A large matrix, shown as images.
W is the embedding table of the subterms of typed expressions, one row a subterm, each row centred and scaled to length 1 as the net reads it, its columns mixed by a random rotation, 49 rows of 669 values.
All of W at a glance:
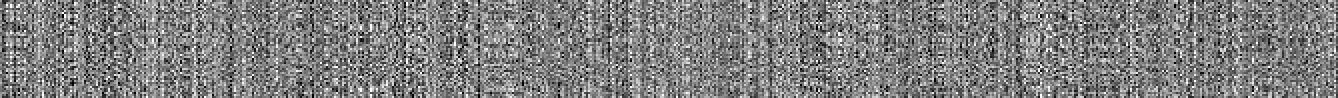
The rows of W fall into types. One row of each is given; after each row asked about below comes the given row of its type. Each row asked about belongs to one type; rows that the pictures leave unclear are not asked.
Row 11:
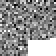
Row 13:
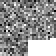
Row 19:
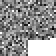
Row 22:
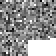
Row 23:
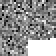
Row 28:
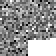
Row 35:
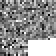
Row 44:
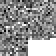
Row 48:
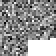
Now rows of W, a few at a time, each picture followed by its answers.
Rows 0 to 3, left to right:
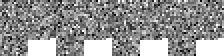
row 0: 48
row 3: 28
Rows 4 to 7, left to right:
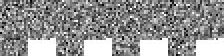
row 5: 22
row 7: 35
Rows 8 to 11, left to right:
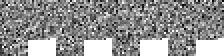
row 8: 35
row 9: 48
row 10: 44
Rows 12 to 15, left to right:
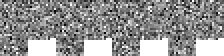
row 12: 48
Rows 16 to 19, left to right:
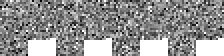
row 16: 28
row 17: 11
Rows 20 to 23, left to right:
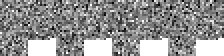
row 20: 19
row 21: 44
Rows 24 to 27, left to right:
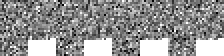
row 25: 35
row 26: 28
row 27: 44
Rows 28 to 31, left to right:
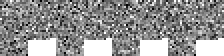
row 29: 23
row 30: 11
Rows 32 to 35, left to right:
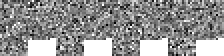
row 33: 48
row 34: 11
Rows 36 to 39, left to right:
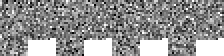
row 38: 23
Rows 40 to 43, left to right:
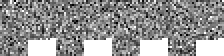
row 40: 28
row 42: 11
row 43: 13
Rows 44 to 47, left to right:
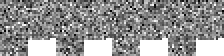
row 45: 13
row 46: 23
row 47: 13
